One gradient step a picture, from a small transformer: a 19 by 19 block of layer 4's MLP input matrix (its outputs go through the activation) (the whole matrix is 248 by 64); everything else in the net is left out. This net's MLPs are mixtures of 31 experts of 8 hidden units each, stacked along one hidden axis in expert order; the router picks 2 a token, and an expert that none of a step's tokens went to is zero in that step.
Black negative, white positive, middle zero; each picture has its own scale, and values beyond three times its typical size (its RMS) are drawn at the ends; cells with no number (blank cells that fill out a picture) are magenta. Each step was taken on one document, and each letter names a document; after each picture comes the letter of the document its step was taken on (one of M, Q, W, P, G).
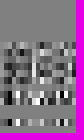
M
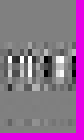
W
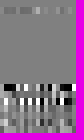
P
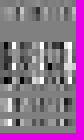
M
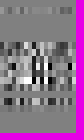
M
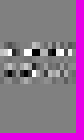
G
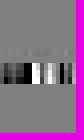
G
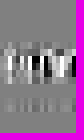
W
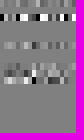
G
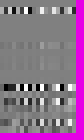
P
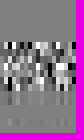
M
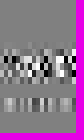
W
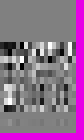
M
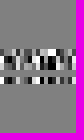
G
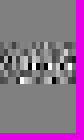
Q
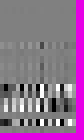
P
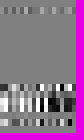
P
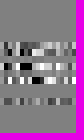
M
